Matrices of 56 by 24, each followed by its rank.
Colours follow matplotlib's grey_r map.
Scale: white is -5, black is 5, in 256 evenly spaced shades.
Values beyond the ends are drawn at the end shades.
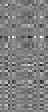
two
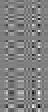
one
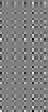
one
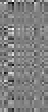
two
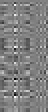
two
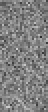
full rank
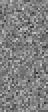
full rank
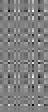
one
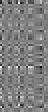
two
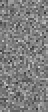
full rank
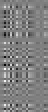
one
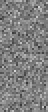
full rank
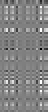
one
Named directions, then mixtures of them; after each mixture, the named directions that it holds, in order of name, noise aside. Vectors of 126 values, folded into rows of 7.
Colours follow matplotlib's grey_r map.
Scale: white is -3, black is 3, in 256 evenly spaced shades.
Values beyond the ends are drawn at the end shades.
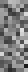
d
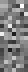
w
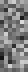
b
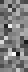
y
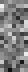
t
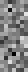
b, w, y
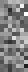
d, w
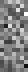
d, w, y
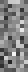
b, d, y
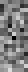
d, t, w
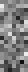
t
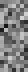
b, d, t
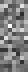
t, w, y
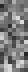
b, t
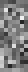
b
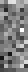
b, d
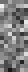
t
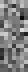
b, t, w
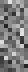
b, d, y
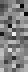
w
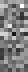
b, t, w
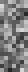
b, t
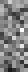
d, t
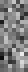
b
